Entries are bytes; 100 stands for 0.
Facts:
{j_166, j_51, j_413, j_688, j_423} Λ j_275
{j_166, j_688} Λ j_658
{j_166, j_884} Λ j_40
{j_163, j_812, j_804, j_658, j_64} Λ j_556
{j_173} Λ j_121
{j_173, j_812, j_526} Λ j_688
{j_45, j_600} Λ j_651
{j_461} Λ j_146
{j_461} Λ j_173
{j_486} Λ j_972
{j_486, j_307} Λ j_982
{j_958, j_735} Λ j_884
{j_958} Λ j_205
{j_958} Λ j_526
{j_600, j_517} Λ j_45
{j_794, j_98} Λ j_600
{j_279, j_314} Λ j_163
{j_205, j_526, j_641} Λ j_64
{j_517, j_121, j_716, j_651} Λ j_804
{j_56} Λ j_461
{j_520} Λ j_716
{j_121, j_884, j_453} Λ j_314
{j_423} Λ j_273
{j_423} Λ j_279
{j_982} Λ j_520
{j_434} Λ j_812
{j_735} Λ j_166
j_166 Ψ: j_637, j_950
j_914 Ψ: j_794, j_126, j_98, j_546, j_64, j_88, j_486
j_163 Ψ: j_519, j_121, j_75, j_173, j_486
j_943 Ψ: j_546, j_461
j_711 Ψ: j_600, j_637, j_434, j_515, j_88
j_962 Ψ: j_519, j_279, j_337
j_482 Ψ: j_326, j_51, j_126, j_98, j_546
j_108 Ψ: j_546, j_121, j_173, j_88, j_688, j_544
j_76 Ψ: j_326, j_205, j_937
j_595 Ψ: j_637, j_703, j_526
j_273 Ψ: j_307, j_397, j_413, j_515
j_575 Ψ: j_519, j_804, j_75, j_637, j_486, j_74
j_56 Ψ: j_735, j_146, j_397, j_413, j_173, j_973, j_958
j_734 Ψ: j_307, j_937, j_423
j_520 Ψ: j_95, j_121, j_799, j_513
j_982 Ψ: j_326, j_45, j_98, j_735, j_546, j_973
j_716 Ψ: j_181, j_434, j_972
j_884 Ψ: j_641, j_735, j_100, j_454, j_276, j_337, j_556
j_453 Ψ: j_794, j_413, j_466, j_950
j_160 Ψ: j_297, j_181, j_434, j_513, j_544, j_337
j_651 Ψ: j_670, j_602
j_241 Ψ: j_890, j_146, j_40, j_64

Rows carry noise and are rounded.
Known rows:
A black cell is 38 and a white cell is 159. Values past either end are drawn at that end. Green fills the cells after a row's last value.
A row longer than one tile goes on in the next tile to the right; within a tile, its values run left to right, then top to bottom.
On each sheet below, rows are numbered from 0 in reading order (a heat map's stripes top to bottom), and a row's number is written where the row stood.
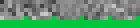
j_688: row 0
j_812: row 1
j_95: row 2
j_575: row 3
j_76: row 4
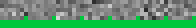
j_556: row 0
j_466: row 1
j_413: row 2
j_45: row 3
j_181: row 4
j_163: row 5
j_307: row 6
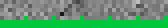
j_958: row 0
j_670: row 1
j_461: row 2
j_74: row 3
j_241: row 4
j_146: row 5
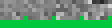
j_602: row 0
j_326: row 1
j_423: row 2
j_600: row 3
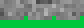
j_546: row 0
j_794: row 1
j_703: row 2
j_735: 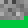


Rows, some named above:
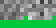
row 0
j_575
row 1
j_166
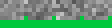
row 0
j_40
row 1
j_962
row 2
j_423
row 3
j_711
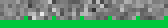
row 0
j_950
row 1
j_64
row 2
j_56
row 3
j_279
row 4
j_160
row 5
j_108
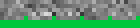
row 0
j_914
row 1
j_658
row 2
j_556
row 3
j_108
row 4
j_735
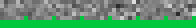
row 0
j_482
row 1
j_914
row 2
j_307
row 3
j_273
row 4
j_804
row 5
j_337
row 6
j_520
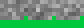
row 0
j_937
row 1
j_160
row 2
j_711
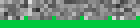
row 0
j_121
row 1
j_314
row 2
j_98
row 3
j_423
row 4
j_651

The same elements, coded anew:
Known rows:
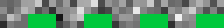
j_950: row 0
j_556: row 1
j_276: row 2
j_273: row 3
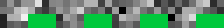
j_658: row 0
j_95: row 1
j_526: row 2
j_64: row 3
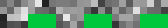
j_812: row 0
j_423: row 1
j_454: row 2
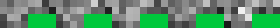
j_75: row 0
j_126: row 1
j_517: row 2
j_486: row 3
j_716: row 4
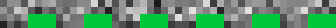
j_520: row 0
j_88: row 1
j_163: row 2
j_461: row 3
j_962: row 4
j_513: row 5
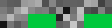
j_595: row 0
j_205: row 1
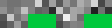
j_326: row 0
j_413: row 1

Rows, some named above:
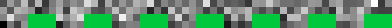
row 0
j_166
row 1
j_651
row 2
j_413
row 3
j_51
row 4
j_982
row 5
j_958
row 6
j_45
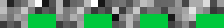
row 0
j_600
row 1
j_600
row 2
j_641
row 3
j_556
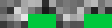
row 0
j_804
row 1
j_307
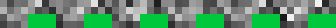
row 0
j_794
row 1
j_434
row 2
j_163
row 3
j_453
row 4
j_794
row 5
j_688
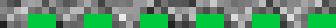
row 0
j_711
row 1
j_575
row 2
j_423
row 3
j_982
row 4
j_937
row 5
j_275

